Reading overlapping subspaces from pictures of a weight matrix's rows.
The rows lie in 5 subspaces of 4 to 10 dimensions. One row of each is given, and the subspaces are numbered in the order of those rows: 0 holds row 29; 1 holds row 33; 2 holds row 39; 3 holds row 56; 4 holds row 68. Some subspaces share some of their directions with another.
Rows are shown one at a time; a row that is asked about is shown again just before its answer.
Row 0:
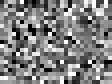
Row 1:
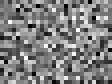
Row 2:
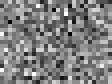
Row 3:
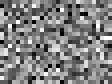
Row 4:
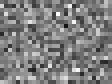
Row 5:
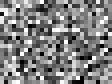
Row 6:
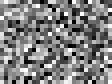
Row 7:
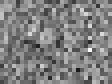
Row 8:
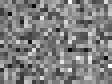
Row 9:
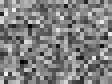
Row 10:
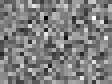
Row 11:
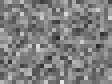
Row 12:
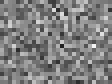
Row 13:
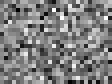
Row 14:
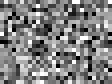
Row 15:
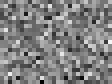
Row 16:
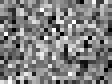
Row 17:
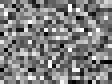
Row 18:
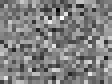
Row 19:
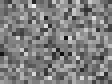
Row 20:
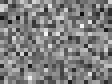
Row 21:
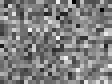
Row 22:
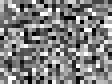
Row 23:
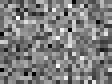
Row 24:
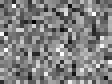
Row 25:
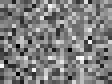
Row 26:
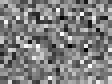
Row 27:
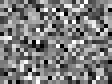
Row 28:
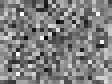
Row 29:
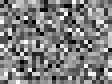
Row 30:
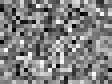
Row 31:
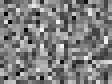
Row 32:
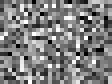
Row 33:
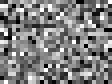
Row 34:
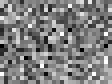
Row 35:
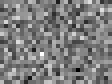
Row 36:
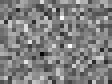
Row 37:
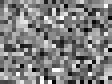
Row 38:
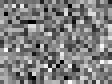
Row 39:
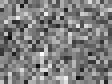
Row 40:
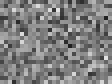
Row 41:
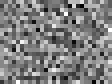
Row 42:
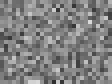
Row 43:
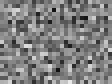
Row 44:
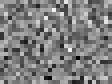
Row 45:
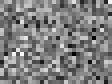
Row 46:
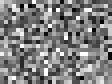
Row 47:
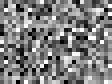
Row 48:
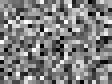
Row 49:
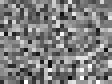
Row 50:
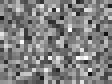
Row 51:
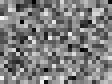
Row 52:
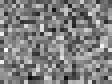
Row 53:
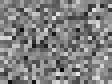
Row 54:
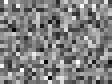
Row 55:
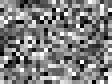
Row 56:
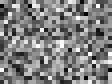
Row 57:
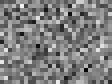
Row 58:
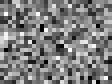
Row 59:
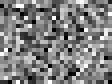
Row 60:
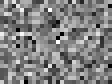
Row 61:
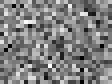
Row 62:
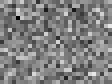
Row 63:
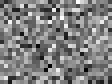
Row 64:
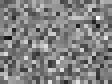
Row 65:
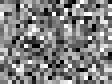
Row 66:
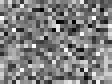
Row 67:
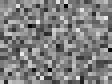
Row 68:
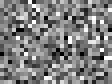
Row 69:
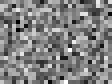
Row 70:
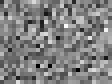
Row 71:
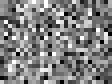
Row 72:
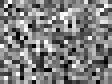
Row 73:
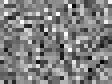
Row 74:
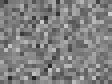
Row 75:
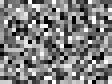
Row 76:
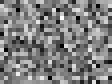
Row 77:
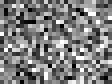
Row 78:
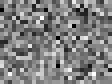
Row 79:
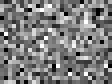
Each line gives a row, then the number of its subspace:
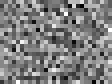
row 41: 0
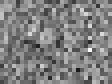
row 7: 3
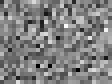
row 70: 3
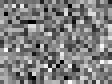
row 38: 3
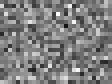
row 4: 3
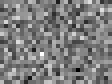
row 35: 2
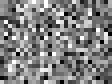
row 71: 2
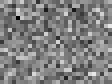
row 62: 1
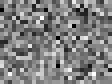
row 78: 1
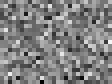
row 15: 1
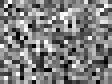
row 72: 2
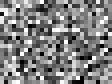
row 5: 0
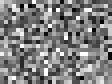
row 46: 4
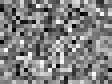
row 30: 1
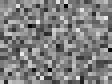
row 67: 0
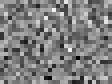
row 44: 4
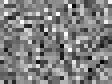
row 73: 1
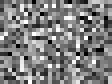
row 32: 4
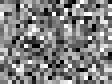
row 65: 3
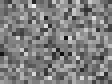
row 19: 4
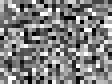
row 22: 4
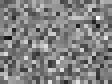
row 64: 0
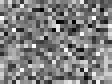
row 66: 2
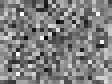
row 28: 2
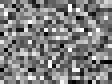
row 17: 3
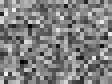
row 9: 0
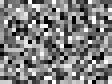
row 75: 4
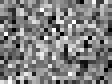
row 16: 2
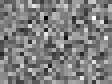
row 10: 4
